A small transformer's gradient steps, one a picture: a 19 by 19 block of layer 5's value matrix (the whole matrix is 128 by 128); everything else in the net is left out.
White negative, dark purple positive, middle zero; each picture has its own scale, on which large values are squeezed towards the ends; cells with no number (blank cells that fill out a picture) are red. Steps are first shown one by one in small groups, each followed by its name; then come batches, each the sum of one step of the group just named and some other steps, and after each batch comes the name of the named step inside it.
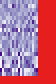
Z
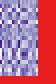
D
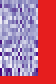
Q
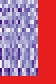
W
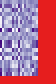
Q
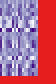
W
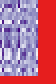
D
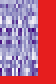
Z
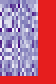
Q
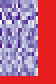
D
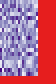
W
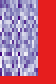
Z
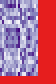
W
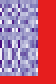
D
